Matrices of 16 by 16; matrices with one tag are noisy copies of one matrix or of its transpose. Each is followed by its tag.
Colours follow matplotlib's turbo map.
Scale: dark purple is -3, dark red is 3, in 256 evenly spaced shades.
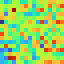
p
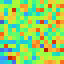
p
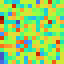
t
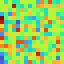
t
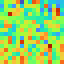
p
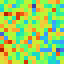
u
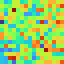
p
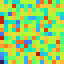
t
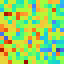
u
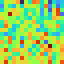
p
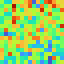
u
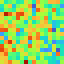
u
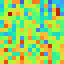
p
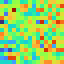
p
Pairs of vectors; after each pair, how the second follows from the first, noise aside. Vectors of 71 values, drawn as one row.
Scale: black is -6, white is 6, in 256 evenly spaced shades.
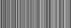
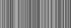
sign-scrambled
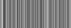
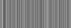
shrunk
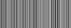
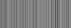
shrunk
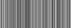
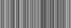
reversed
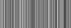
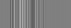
partly zeroed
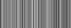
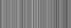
shrunk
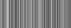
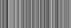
sign-scrambled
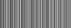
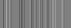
partly zeroed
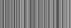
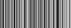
scaled up
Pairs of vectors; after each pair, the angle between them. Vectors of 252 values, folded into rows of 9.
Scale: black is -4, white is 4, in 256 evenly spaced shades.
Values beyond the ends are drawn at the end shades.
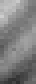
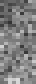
partly opposed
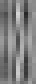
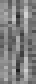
nearly opposite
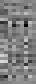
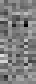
nearly parallel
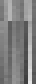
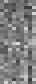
partly opposed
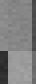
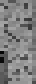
partly aligned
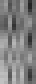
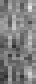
nearly opposite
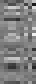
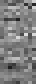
nearly parallel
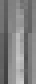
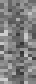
partly opposed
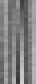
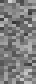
orthogonal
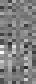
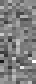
partly opposed
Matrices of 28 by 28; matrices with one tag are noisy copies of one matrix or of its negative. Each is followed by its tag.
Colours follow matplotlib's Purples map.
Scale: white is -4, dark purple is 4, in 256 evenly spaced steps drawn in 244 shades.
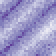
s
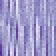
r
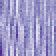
r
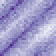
s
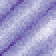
s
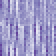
r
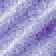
s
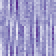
r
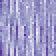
r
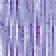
r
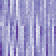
r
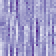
r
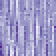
r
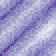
s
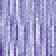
r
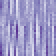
r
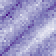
s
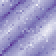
s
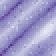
s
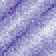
s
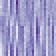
r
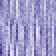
r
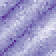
s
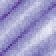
s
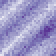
s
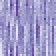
r
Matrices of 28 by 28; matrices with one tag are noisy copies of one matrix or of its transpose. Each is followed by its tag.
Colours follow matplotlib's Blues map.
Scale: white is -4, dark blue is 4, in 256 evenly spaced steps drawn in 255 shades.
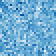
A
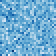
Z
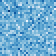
Z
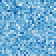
Z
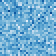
Z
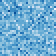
Z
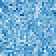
A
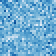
A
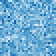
A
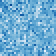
A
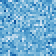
A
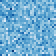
Z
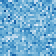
A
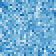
A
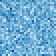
Z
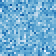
A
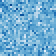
A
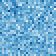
Z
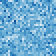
A
